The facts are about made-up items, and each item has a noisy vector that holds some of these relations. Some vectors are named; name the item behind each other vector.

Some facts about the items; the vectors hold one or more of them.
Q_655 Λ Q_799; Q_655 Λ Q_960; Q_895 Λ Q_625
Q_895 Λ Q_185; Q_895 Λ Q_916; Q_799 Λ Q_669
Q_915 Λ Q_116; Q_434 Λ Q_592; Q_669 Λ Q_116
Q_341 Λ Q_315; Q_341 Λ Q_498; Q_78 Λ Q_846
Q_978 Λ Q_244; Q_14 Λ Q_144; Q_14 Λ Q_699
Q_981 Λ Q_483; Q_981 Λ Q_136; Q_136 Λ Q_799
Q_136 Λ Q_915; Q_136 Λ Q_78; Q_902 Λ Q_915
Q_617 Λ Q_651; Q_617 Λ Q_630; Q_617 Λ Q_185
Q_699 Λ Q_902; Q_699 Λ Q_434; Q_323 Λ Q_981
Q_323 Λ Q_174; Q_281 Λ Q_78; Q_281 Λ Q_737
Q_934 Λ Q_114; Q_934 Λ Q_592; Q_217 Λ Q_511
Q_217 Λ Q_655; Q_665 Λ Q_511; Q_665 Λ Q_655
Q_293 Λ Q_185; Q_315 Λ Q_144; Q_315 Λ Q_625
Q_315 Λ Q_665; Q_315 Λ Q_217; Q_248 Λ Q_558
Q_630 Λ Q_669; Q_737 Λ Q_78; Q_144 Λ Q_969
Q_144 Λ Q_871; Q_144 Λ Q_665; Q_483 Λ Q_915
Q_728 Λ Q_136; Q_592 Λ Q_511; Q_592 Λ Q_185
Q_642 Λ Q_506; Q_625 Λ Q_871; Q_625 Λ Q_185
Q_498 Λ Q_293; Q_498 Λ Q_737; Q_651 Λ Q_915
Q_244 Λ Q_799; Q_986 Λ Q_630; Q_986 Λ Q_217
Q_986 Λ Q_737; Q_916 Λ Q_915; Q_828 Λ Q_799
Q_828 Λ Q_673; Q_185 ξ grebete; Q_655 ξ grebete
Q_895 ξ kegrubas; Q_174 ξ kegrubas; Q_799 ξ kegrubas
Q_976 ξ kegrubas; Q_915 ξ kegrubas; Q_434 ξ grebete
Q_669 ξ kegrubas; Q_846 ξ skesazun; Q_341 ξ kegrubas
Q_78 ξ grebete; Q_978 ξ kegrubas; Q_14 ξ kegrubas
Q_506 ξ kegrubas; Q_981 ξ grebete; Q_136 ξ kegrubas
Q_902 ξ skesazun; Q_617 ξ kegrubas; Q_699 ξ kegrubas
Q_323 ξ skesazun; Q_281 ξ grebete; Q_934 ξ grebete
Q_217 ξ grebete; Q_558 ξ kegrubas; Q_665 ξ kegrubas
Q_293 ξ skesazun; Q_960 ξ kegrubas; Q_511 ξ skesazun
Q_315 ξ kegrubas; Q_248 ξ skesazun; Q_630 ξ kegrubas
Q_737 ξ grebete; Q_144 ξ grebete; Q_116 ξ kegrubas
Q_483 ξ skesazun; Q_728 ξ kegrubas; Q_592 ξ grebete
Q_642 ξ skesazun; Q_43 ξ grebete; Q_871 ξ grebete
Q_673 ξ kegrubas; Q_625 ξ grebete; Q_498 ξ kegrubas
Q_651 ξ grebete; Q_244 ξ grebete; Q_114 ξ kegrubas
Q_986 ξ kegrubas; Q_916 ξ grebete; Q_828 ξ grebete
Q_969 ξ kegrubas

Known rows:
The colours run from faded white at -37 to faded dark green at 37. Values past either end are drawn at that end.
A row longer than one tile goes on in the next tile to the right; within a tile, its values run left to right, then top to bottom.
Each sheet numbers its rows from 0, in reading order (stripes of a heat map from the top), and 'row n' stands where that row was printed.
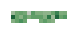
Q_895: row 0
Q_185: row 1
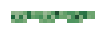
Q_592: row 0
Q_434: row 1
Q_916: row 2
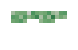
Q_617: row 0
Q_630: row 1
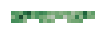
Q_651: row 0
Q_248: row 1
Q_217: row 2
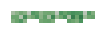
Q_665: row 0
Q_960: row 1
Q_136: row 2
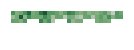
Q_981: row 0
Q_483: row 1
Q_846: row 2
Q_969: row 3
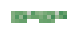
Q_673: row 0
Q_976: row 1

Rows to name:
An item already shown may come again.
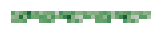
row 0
Q_43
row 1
Q_617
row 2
Q_293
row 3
Q_728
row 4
Q_293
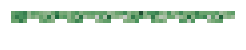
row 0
Q_915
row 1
Q_185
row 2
Q_669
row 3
Q_799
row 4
Q_244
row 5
Q_511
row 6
Q_281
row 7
Q_799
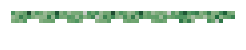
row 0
Q_828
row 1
Q_217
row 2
Q_617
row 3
Q_655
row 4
Q_434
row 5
Q_315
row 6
Q_902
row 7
Q_737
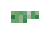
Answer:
Q_498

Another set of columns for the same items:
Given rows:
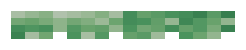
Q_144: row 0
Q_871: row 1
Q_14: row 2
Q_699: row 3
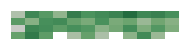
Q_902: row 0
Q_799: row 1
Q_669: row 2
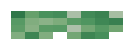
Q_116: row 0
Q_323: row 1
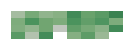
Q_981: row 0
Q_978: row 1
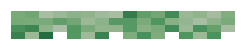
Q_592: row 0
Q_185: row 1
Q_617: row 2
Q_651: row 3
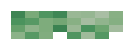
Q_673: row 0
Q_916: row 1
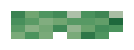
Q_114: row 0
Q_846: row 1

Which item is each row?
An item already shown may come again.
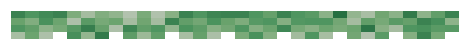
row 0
Q_799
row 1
Q_217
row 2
Q_78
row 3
Q_799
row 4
Q_986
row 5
Q_136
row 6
Q_655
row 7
Q_665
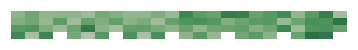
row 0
Q_934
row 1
Q_655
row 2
Q_43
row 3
Q_728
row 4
Q_341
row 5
Q_511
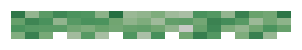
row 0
Q_665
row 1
Q_136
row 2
Q_43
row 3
Q_483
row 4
Q_915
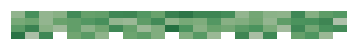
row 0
Q_434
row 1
Q_341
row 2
Q_498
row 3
Q_630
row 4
Q_934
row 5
Q_315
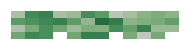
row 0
Q_323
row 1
Q_293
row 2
Q_244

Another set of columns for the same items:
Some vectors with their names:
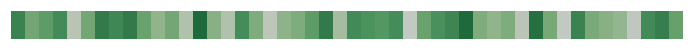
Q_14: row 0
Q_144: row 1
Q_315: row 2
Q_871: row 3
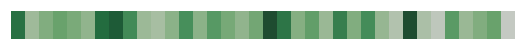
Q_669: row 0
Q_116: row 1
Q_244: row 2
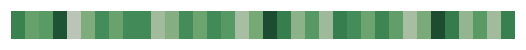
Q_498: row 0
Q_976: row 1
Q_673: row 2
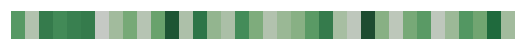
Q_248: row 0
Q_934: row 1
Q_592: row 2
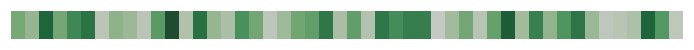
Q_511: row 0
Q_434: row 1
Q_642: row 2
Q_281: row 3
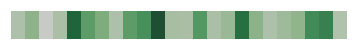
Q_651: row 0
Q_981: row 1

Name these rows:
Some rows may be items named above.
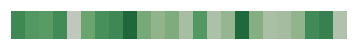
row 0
Q_315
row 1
Q_981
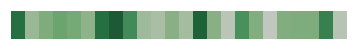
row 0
Q_669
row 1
Q_217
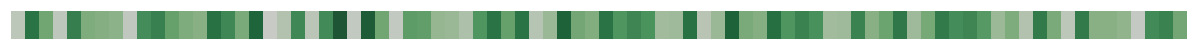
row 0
Q_871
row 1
Q_293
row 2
Q_185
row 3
Q_136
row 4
Q_136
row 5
Q_728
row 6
Q_43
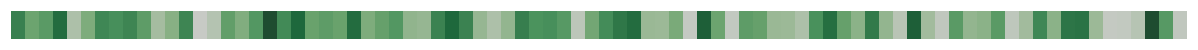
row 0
Q_986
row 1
Q_915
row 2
Q_630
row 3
Q_665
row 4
Q_185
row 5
Q_655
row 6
Q_737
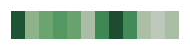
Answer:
Q_799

